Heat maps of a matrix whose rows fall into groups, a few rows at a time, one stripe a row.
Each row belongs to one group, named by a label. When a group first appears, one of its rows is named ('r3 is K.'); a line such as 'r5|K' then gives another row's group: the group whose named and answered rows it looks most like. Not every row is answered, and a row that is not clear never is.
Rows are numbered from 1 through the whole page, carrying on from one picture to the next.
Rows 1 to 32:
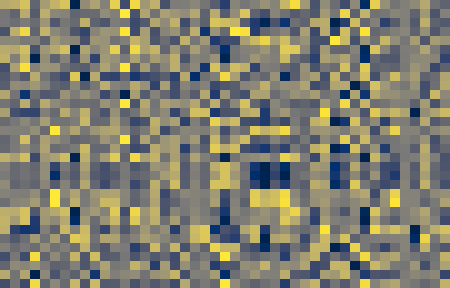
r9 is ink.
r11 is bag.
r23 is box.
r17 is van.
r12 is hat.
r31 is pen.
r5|box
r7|pen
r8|hat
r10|box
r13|bag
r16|hat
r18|pen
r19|van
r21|van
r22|box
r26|bag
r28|van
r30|box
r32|ink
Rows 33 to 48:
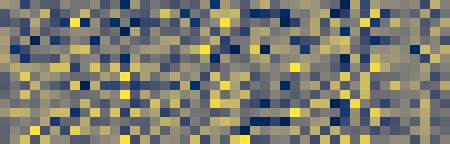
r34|van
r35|ink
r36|bag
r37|pen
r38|bag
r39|bag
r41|hat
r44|van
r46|van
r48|hat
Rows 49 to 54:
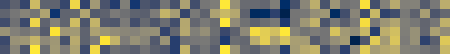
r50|van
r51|ink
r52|box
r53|box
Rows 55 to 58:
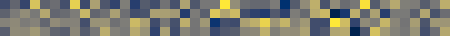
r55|ink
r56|van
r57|box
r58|box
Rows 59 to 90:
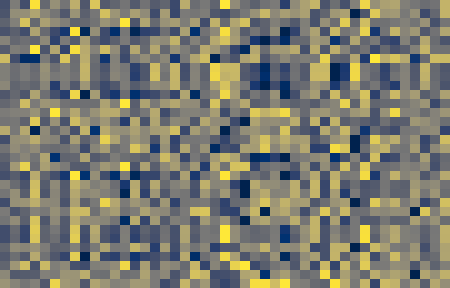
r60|box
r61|hat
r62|ink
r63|van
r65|bag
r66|van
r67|van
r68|van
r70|hat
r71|box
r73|pen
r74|box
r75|box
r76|van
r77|hat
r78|ink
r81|box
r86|box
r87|ink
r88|hat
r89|bag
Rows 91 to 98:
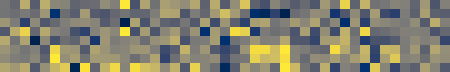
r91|hat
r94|hat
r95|pen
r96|box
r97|box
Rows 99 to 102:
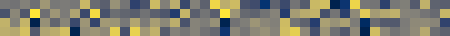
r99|van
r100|ink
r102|pen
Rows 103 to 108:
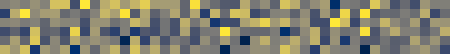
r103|pen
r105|box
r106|ink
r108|pen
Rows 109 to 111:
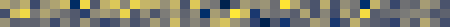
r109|pen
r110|hat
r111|van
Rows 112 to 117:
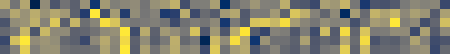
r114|box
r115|hat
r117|hat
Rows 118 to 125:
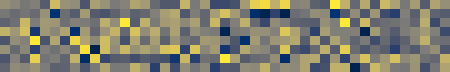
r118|box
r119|van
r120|hat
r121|pen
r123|pen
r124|ink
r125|box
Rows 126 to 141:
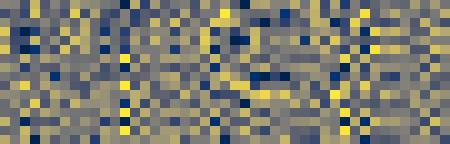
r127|ink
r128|van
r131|bag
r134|van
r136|box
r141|pen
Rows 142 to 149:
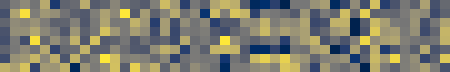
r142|van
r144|box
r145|box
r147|van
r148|box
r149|pen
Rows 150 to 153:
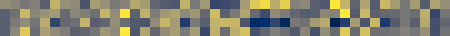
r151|hat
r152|van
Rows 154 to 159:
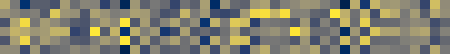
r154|bag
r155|box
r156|hat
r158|hat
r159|bag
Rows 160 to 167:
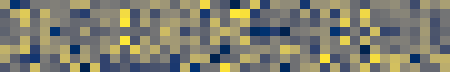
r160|bag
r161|hat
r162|hat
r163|van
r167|ink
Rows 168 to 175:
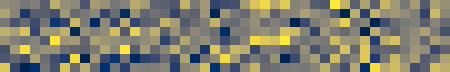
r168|box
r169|bag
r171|pen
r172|box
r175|bag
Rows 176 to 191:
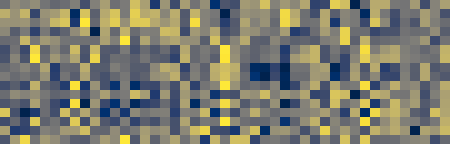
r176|box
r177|pen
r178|pen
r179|pen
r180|hat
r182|ink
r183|van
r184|van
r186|box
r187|ink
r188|bag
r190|bag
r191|hat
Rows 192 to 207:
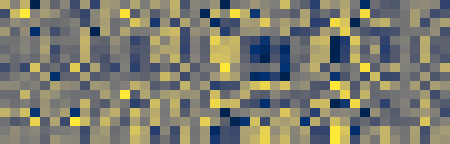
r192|pen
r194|box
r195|pen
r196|van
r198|van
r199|ink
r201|box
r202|hat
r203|van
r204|pen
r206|box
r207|box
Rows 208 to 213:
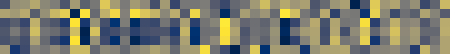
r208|box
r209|pen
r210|ink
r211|ink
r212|ink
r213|bag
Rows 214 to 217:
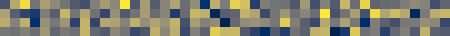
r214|hat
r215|bag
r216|pen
